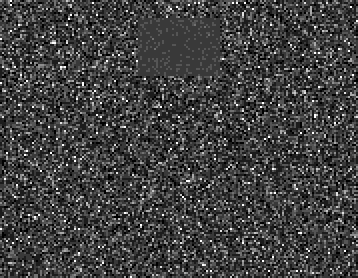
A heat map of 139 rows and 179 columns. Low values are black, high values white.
Mirror symmetry: none. Calmest part: top middle. Grain: fine. Odd patch: calmer, in the top middle. Odd rows or columns: none. Slope: none. Seam: none.
